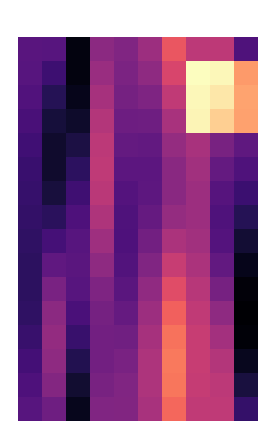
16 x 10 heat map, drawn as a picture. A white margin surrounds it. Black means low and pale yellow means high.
In the top right lies a patch that is higher than the rest. The top right is the ninth with the highest average. Values change most from cell to cell in the top right. Streaks run downward.
